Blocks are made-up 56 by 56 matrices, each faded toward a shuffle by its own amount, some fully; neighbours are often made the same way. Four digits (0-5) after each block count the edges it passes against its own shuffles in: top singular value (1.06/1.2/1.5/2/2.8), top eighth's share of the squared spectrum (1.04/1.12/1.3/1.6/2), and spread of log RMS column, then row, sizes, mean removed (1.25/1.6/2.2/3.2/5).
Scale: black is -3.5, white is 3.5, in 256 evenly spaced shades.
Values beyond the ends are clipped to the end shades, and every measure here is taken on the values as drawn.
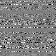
2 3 0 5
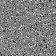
0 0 0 1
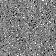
0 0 0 0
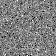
0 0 0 0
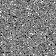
0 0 0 0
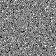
0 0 0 0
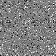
3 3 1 1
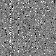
2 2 2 0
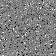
0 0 0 0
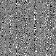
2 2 3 0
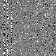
2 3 3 0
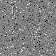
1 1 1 0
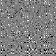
4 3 2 2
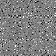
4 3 1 2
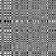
5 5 4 3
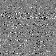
1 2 0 3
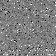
1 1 0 1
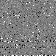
2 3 0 2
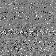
1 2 0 3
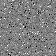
0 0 0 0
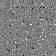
1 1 0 0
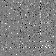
3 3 1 1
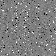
2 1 1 0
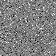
1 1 0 0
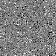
3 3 1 1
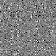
3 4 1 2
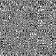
3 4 2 2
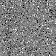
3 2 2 0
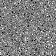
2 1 0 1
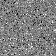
0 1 0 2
